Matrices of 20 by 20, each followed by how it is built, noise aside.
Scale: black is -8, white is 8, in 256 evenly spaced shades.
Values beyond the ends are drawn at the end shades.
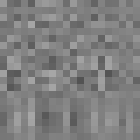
low rank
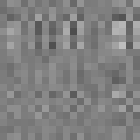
low rank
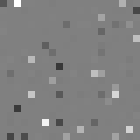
sparse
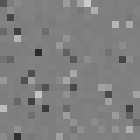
sparse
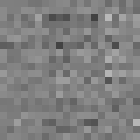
low rank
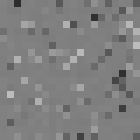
sparse
